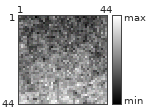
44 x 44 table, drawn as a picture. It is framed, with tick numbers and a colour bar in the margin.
No single row or column stands out from its neighbours. The values follow a bell shape. The ninth with the highest average is the bottom middle. Values rise toward the bottom.
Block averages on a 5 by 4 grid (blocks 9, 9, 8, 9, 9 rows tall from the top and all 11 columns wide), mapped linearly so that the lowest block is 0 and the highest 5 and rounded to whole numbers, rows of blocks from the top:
0000
1111
2332
3443
4555
